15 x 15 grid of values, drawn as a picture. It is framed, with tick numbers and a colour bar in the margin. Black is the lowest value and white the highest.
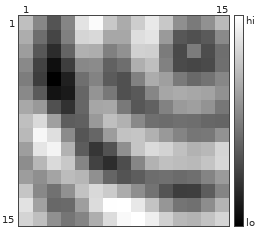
The histogram is bell-shaped. Concentric rings centre on the top right. No lone cell stands out from its neighbours. No single row or column stands out from its neighbours.
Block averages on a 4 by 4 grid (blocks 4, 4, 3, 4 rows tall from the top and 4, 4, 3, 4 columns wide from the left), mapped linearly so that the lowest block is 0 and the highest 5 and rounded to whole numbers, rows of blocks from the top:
0450 | 0112 | 5044 | 3432
